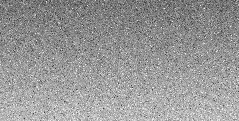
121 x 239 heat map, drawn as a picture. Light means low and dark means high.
Average level on the scale: 40%. Stripes: none. Grain: fine. Slope: up to the top. Odd rows or columns: none.
